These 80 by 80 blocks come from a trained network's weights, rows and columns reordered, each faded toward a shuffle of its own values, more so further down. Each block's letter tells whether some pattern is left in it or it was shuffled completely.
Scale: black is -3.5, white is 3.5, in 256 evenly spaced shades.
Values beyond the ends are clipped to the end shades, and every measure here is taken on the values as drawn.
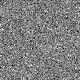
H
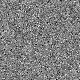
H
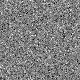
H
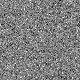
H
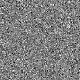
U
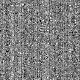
U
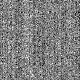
U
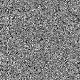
U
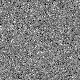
H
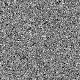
H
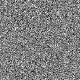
U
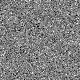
H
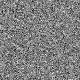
U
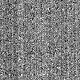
U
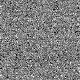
U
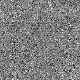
U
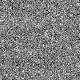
U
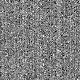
U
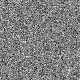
H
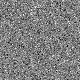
H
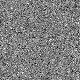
H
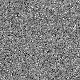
H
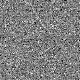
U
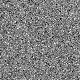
H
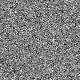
H
